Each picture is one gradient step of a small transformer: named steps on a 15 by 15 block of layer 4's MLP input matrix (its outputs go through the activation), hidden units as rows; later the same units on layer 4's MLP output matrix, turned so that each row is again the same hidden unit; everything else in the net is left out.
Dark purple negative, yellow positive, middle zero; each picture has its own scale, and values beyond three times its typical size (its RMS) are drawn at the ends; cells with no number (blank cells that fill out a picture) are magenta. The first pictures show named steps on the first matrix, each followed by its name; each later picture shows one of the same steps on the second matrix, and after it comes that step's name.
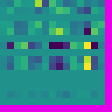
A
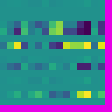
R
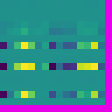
R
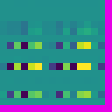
R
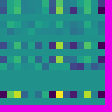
A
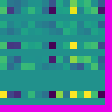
A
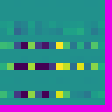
R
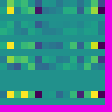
A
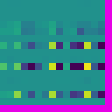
R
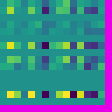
A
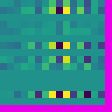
A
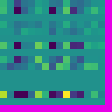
A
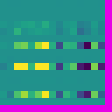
R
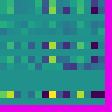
A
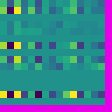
A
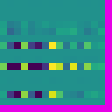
R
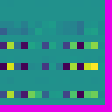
R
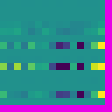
R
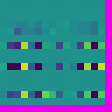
R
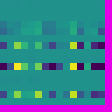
R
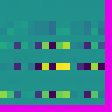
R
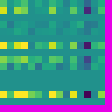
A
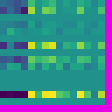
A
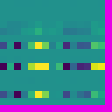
R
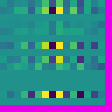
A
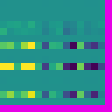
R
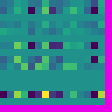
A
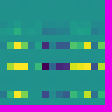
R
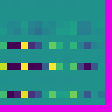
R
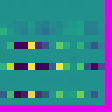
R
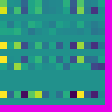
A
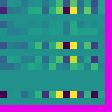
A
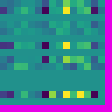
A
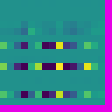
R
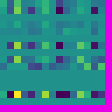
A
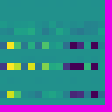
R
